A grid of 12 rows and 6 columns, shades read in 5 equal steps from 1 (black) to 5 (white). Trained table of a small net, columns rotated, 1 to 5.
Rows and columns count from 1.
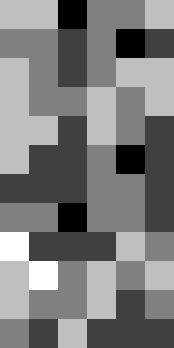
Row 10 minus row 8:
1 2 2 1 0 2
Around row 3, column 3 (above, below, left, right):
2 3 3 3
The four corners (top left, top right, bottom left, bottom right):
4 4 3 2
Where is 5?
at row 9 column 1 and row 10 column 2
